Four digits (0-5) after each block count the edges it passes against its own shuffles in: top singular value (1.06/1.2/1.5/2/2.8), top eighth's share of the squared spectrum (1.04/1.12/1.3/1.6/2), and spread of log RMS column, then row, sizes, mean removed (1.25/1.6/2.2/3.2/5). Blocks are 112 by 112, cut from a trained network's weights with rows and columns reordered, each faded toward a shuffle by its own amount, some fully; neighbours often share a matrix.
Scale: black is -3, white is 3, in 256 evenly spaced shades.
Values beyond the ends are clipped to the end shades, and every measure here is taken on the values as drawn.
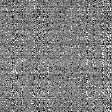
3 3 4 0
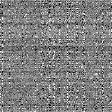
4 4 4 1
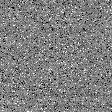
1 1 1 0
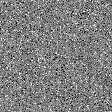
0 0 0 0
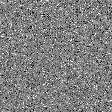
0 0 0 0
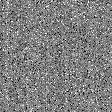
1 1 0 0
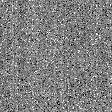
2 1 0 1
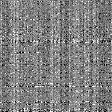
4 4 1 4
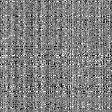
4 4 2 4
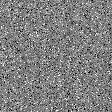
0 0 0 0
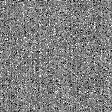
2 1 0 1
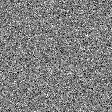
2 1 0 0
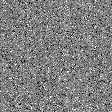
0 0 0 0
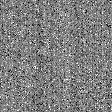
2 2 0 1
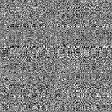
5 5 2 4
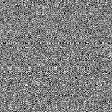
4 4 1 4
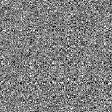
4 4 3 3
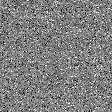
0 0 0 0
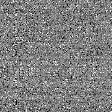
2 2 2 0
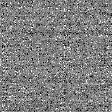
2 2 2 0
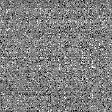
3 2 3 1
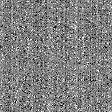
3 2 0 2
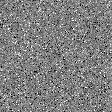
1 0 0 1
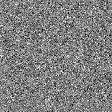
3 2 0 2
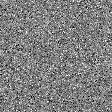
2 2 0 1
